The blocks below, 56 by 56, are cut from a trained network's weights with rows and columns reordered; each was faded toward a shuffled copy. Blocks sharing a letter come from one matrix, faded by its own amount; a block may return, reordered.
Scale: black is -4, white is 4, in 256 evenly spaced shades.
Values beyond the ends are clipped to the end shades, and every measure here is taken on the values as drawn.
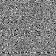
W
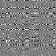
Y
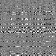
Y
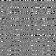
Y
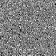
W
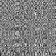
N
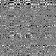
Y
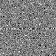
W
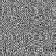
N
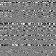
Y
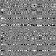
Y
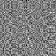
N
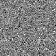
W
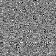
W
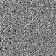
W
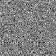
W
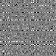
Y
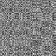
N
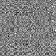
N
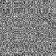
N
